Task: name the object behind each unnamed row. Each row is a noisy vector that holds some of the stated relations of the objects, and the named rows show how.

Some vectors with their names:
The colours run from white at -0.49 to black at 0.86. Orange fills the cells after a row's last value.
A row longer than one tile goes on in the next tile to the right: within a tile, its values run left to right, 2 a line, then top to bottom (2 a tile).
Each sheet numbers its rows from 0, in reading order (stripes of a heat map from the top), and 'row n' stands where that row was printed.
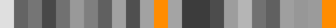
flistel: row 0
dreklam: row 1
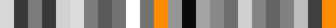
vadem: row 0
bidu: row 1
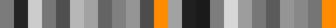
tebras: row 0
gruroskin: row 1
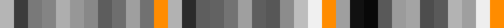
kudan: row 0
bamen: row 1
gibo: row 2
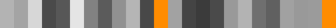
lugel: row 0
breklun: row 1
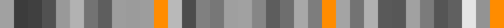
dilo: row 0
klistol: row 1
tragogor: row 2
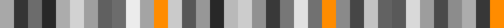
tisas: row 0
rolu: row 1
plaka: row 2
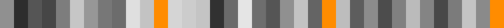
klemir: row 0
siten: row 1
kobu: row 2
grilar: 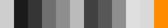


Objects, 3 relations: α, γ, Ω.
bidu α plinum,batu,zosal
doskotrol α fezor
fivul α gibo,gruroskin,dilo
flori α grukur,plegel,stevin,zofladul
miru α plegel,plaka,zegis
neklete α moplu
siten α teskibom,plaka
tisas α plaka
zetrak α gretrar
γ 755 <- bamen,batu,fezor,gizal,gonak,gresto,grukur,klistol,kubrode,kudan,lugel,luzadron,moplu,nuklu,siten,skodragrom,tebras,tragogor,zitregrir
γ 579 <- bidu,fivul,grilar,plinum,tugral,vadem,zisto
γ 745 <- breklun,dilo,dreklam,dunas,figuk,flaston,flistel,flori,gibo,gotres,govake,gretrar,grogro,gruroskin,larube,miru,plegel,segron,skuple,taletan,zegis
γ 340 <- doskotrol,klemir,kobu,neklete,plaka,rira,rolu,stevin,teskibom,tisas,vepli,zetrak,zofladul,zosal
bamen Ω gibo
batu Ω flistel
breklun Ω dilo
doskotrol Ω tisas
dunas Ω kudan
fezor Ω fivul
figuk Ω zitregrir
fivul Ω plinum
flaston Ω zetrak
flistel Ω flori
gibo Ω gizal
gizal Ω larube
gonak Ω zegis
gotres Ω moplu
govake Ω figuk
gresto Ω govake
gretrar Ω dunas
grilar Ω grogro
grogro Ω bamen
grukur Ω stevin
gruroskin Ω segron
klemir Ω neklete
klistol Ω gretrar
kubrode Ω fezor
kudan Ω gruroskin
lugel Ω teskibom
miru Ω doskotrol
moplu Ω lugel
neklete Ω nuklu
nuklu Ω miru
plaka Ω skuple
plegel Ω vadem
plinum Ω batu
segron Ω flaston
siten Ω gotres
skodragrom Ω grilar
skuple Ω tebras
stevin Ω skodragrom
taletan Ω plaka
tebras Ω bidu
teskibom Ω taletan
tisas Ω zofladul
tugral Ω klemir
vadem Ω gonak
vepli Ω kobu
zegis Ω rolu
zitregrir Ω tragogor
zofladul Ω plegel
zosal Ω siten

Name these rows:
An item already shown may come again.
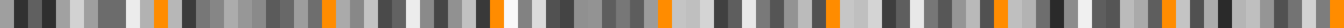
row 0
doskotrol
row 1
kudan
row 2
teskibom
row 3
batu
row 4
moplu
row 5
moplu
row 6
gotres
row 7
gonak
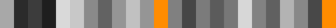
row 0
plegel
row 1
taletan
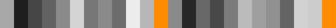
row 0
tugral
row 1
nuklu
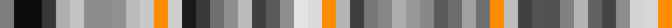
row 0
miru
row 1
grilar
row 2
kudan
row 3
stevin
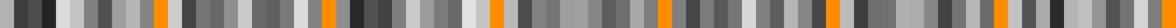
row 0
zegis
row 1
zisto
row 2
neklete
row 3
klistol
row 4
taletan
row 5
zetrak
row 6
gonak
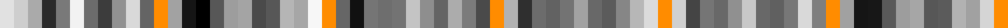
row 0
zosal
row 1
grogro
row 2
skuple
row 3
gizal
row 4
zisto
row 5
larube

